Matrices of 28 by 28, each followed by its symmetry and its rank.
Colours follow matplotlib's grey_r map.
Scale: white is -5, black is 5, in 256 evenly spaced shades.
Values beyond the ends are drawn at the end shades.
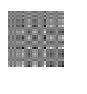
symmetric, rank one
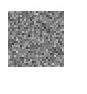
neither, full rank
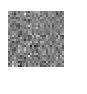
neither, rank five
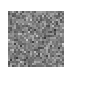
neither, full rank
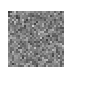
neither, full rank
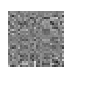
neither, rank five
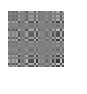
symmetric, rank one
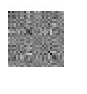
symmetric, rank three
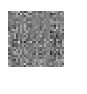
neither, rank five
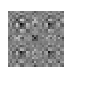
symmetric, rank three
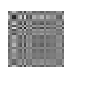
symmetric, rank one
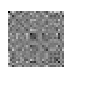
symmetric, rank three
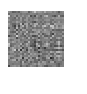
neither, rank five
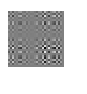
symmetric, rank one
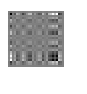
symmetric, rank one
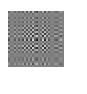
symmetric, rank one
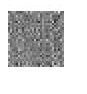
neither, rank five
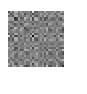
symmetric, rank three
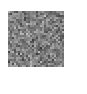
neither, full rank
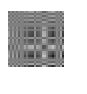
symmetric, rank one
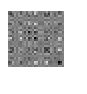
symmetric, rank three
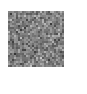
neither, full rank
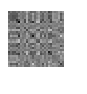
symmetric, rank three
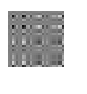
symmetric, rank one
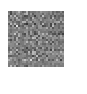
neither, rank five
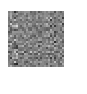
neither, rank five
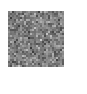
neither, full rank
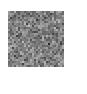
neither, full rank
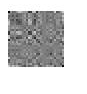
symmetric, rank three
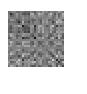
symmetric, rank three
